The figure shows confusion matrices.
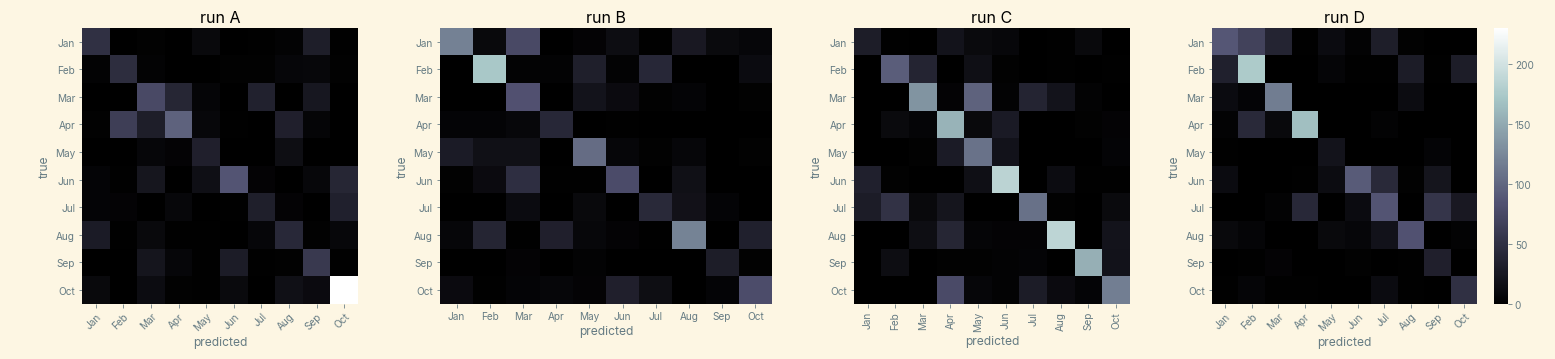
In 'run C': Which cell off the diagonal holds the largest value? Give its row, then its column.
Mar, May
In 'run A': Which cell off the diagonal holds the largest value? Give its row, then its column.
Apr, Feb
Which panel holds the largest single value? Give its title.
run A
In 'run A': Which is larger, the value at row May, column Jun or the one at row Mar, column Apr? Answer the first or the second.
the second
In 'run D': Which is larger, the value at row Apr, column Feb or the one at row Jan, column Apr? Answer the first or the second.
the first
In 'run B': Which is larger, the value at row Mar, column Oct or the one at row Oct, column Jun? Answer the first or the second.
the second
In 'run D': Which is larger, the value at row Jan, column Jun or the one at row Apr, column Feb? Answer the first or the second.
the second
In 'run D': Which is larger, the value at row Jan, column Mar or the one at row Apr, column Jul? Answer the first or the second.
the first
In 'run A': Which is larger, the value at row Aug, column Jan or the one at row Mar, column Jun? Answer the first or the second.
the first
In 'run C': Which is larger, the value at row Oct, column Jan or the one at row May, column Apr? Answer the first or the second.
the second
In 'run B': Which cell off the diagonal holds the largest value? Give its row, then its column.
Jan, Mar
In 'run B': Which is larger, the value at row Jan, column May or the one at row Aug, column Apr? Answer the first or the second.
the second
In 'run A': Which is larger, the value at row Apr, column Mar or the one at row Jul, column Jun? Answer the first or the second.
the first
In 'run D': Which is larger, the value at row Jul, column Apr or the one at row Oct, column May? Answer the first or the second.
the first
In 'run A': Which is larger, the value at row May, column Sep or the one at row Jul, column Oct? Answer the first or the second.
the second
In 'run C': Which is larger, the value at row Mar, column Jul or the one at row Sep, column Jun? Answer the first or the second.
the first
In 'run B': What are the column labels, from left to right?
Jan, Feb, Mar, Apr, May, Jun, Jul, Aug, Sep, Oct
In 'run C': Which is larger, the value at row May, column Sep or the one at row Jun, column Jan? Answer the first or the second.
the second
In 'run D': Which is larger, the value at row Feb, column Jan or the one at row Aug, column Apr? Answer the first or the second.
the first
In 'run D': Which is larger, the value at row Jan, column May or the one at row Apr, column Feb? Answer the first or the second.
the second
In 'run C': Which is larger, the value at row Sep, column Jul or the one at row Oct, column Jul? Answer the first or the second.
the second
